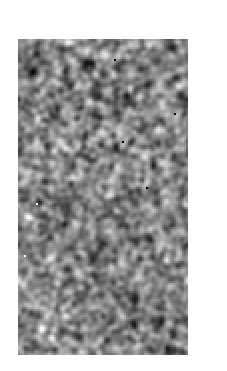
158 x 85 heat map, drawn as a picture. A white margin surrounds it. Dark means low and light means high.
Overall the values sit about 50% of the way up the scale. No regular stripes run through it. The field is mottled with small blotches. Six lone cells stand out: two far higher and four far lower than their neighbours. Neither half mirrors the other. No single row or column stands out from its neighbours.
